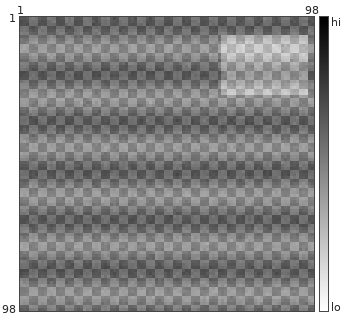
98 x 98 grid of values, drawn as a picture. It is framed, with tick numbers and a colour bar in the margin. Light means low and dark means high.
Stripes running across repeat 6 times from top to bottom. There is no overall slope. The top right is the ninth with the lowest average. In the top right lies a patch that is lower than the rest.
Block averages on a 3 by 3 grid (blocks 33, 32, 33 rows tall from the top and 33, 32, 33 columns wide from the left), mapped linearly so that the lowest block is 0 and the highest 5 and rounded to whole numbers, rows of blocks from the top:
550 | 555 | 555
